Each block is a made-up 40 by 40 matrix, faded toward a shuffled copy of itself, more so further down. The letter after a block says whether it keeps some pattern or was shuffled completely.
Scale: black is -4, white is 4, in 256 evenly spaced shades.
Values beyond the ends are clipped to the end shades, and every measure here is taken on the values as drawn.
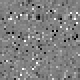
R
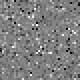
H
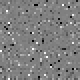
R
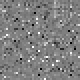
R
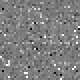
R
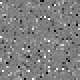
H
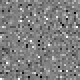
R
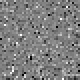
R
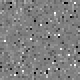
H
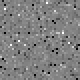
H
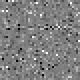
R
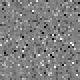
H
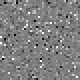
H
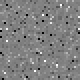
H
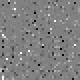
R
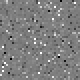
H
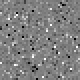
H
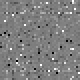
R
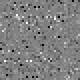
R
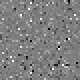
R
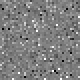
H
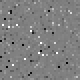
H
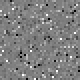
H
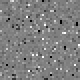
H
